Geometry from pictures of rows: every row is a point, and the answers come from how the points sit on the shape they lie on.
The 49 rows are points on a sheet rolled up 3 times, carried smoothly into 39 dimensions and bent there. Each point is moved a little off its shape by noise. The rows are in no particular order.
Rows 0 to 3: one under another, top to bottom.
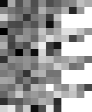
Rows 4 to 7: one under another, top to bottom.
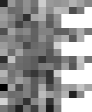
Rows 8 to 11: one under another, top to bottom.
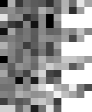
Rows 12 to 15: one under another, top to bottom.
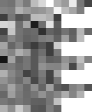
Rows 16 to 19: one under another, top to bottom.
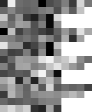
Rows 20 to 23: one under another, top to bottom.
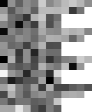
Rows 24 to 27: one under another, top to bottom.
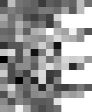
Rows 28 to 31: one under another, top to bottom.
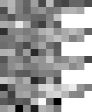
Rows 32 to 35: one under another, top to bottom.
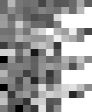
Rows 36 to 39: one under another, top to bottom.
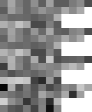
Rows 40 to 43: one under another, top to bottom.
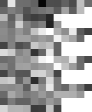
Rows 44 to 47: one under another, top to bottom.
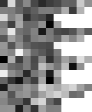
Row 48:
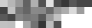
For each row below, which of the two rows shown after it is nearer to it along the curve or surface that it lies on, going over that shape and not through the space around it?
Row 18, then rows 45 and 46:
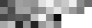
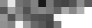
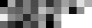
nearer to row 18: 46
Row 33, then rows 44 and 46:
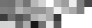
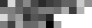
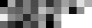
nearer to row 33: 46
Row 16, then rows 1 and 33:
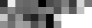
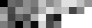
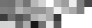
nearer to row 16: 1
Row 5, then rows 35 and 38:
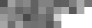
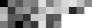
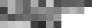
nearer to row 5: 38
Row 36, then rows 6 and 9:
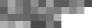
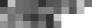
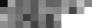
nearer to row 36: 6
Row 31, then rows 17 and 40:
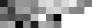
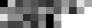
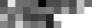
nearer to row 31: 17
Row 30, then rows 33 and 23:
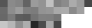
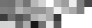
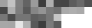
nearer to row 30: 23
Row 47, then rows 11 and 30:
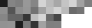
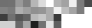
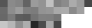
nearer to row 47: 30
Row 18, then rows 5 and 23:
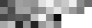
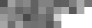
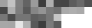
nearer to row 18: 23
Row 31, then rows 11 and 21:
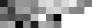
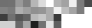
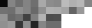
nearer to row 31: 11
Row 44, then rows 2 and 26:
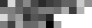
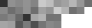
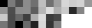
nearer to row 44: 26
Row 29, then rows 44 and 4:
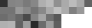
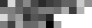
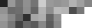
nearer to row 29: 4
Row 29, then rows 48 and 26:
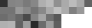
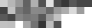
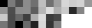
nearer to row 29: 26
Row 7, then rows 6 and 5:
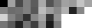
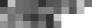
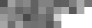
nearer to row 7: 6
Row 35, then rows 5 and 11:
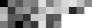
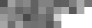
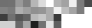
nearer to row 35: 11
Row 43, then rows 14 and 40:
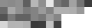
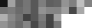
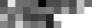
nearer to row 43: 40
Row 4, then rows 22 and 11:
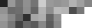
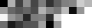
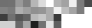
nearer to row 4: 22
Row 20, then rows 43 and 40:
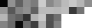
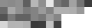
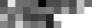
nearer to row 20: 43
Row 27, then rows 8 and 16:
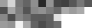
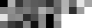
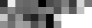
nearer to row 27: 16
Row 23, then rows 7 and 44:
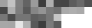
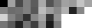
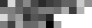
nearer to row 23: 44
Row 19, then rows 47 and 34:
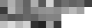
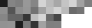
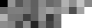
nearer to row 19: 47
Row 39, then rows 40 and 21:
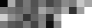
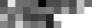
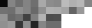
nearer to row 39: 21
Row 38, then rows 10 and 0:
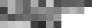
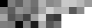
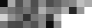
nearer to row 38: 10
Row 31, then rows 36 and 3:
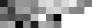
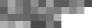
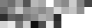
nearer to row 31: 3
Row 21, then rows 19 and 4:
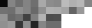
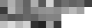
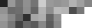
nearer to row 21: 4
